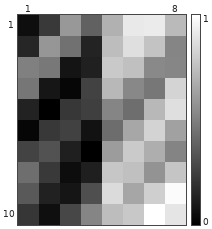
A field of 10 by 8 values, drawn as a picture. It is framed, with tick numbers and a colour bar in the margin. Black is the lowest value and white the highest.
A vertical seam about 50% of the way across splits the table, and the right part is higher. Overall the values sit about 50% of the way up the scale. The ninth with the highest average is the bottom right.
